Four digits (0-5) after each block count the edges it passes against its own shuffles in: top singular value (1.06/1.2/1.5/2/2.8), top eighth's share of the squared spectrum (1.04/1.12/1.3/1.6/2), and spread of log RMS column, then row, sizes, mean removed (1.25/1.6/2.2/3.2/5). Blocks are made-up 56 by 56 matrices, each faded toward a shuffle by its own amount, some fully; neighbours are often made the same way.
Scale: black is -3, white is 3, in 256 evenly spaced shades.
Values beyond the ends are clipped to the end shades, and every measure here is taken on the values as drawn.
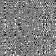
3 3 2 1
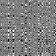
4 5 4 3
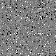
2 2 2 1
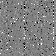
3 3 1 0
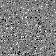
1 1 1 1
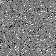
0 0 0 0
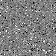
1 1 0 0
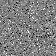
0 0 0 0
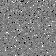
1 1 0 0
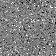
0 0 0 0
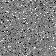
0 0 0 0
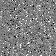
0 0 0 0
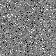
0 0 0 0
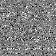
1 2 0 3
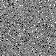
0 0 0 0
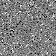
0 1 0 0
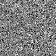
1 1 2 0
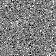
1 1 1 0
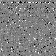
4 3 0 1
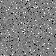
2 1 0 0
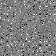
3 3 1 1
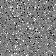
3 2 1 0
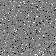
0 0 0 0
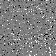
3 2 1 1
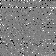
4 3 0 1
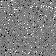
1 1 0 0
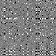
4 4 2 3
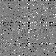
4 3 1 2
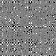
4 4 2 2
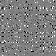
4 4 2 2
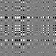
5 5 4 4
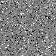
2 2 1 0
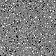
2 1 0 0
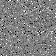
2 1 0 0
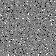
0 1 0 0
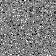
2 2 0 0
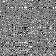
3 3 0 2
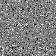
2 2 0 1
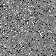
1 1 0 0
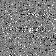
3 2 0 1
